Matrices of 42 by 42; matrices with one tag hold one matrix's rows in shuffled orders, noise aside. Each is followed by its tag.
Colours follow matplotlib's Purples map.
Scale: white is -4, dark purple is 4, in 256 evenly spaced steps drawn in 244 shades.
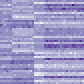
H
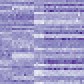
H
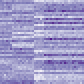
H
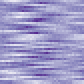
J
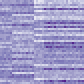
H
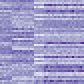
H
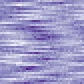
J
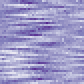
J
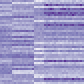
H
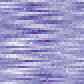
J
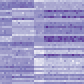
H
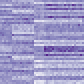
H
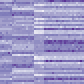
H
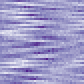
J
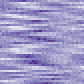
J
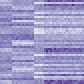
H
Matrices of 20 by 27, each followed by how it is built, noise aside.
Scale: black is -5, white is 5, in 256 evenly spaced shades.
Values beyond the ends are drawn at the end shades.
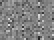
uneven columns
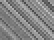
Toeplitz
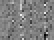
uneven columns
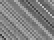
Toeplitz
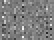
uneven columns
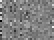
uneven columns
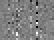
uneven columns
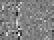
uneven columns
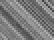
Toeplitz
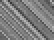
Toeplitz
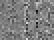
uneven columns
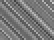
Toeplitz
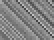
Toeplitz
